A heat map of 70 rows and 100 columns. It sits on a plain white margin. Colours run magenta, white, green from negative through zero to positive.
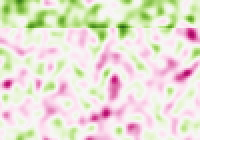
No lone cell stands out from its neighbours. On average the colour sits 50% of the way up the scale. The field is mottled with small blotches. The halves do not mirror each other. The top part is higher, up to a seam about 20% of the way down.
